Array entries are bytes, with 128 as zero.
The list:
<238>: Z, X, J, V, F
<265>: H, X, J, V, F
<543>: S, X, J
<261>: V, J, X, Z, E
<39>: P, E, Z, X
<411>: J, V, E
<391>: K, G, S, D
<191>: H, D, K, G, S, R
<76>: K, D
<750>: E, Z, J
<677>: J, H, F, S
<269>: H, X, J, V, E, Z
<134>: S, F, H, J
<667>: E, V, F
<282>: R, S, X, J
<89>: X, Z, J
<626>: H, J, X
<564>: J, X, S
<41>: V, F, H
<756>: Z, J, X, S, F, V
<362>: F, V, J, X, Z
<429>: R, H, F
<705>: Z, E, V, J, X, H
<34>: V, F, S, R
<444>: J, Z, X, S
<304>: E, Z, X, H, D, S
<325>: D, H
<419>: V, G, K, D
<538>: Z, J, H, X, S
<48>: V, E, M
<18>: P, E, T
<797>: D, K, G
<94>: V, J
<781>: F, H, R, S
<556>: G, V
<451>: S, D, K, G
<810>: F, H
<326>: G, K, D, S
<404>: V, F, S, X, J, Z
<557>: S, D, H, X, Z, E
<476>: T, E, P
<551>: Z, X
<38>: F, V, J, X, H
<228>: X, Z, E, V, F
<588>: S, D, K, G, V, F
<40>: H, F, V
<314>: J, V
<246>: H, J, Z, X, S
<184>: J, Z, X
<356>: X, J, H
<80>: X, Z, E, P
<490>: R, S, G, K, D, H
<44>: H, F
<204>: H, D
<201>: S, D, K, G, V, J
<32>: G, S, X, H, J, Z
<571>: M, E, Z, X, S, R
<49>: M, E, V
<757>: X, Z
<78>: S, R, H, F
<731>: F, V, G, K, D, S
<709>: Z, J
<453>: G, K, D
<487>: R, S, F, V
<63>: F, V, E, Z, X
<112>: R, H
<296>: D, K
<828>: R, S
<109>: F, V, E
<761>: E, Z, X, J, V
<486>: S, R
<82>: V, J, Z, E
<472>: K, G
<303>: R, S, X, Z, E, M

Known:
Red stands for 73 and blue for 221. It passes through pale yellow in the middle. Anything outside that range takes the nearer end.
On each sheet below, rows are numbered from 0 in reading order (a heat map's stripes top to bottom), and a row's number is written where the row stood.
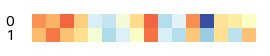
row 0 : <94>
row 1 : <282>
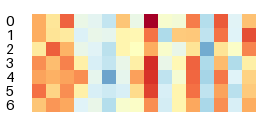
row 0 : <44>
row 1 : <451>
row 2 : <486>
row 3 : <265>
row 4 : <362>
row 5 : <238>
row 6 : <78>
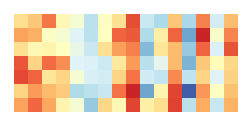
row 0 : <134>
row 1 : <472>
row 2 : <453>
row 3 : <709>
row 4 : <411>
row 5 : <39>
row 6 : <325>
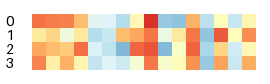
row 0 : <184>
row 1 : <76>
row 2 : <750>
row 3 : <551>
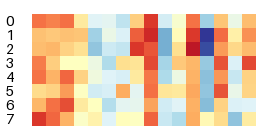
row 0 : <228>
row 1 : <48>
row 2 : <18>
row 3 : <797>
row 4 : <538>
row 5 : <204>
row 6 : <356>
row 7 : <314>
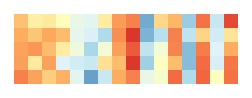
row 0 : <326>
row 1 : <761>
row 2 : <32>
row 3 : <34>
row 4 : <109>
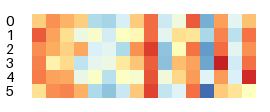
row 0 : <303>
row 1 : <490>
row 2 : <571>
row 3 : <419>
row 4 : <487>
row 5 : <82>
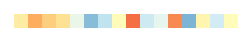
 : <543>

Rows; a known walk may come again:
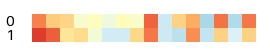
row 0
<191>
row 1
<411>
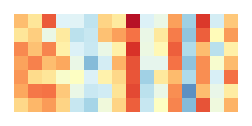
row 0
<41>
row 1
<76>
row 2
<265>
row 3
<63>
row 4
<201>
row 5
<246>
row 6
<557>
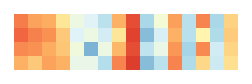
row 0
<304>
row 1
<444>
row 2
<38>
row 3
<761>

